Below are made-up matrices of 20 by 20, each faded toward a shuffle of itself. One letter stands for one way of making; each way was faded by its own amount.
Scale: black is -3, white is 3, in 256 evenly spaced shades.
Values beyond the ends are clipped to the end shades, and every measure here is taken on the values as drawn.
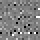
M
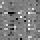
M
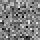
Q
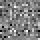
M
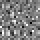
M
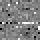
M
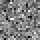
Q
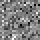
Q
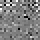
M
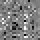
M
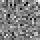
Q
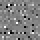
M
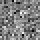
Q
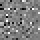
M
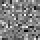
Q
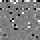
M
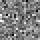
Q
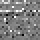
M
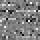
M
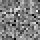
Q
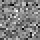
Q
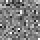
Q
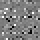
M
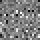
M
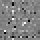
M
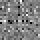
M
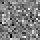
Q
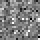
Q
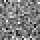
Q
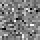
Q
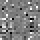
M
